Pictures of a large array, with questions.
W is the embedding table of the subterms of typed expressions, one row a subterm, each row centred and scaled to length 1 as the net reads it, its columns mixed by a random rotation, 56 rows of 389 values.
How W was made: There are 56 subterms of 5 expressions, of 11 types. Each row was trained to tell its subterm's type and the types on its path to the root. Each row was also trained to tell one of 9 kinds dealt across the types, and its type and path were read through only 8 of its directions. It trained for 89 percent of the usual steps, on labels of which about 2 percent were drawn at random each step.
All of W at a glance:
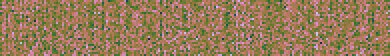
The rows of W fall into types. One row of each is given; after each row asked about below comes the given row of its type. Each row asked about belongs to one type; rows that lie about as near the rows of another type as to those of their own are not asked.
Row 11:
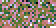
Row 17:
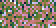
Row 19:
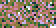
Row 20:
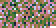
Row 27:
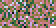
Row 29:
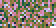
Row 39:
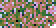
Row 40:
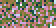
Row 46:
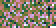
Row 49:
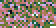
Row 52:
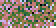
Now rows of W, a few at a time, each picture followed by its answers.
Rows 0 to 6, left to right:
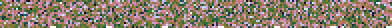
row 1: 19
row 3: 20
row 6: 39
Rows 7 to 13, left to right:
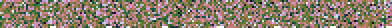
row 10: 49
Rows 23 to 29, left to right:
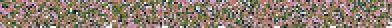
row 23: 20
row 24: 39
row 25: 52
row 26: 19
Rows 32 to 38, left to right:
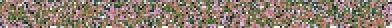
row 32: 52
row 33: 39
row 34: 20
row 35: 52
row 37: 40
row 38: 39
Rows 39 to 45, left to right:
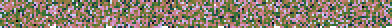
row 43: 52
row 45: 20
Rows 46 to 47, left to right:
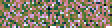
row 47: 17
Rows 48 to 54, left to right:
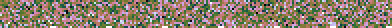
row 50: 29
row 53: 19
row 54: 27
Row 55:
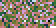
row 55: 27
